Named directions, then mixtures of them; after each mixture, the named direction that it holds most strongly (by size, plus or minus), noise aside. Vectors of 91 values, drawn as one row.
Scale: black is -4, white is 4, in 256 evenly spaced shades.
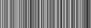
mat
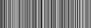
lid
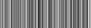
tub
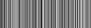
lid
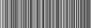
lid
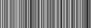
mat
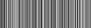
lid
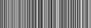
lid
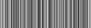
tub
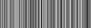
mat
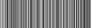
lid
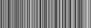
mat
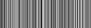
lid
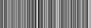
tub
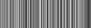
mat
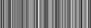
tub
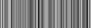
tub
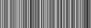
mat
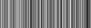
mat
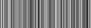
mat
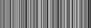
tub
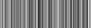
tub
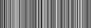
lid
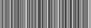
tub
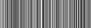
lid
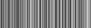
mat
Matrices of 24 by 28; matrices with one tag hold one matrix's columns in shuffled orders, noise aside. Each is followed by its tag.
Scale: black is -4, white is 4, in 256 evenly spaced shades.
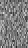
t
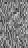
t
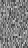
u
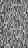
t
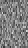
t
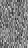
u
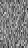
t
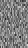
u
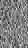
u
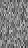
t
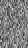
u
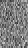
u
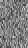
u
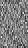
t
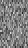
t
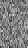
t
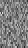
t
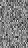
u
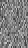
u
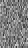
u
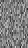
t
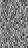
u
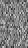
t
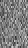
u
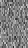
u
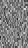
u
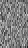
t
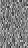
u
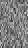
t
